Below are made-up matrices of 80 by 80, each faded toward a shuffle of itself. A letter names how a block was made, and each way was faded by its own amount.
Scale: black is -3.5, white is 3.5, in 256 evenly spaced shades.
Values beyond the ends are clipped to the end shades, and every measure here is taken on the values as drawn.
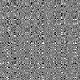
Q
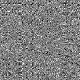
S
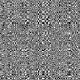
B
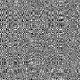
B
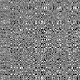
Q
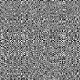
B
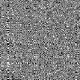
S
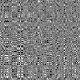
Q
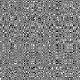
Q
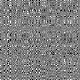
Q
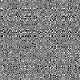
B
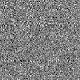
S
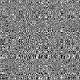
B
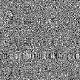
S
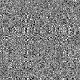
S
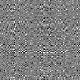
Q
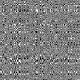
Q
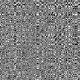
B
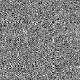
S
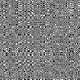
Q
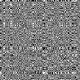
B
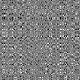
Q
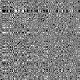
B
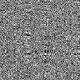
S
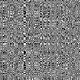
B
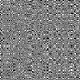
Q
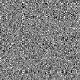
S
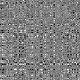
Q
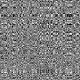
B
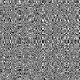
B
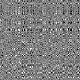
Q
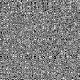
S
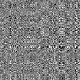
B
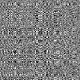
B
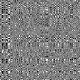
Q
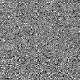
S
